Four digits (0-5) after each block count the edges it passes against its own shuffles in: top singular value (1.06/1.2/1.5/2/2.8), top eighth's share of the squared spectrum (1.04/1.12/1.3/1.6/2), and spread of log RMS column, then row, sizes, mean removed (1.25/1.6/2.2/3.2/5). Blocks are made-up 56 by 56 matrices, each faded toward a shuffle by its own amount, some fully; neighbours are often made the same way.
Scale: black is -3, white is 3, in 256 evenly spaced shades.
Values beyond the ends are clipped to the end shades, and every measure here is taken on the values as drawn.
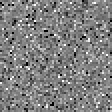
0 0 1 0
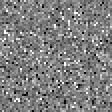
0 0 0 0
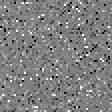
0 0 0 0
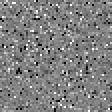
1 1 0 0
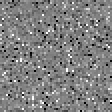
0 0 0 0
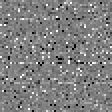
2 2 0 1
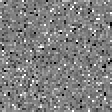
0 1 0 0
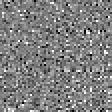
3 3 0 2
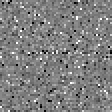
2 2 0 0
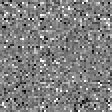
3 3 1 2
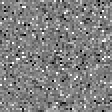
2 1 0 0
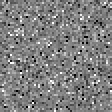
0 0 0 0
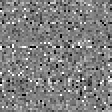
4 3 1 2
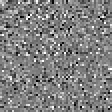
3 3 0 2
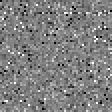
2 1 0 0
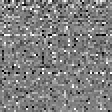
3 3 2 2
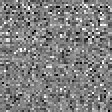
3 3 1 2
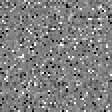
2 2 0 0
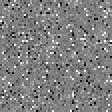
1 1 0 0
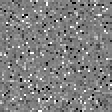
0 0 0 0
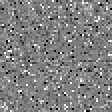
2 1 0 0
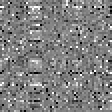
4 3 1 2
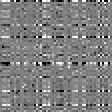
5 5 3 4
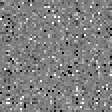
3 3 1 1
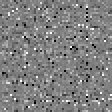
3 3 1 1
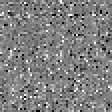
3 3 0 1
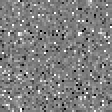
2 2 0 1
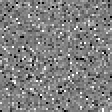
2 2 0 0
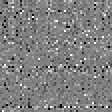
3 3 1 2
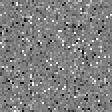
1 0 0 0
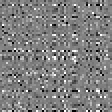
5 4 3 3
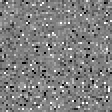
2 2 0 1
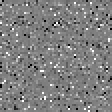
3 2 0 1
